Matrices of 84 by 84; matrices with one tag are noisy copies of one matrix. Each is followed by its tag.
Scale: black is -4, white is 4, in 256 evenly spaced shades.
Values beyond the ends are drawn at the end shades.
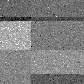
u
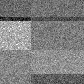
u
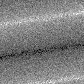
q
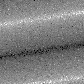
q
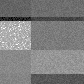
u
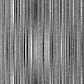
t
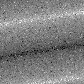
q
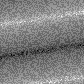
q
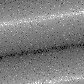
q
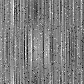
t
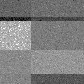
u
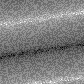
q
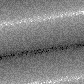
q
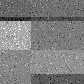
u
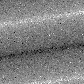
q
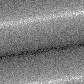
q
